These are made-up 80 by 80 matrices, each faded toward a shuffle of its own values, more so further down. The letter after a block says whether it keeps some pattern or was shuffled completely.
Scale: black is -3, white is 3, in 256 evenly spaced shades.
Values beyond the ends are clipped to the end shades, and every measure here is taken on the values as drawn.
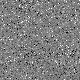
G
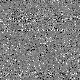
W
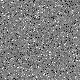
G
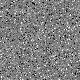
G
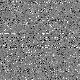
W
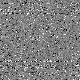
W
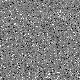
G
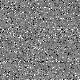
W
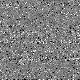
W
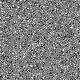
G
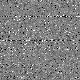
W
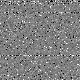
W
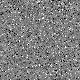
G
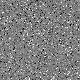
G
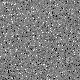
G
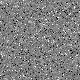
G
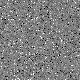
G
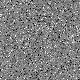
G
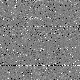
W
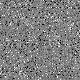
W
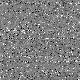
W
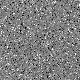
G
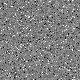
G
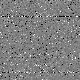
W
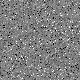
G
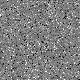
G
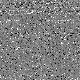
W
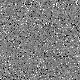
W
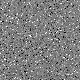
G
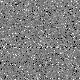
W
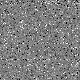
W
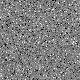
G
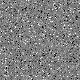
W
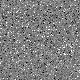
G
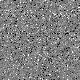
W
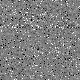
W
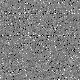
W
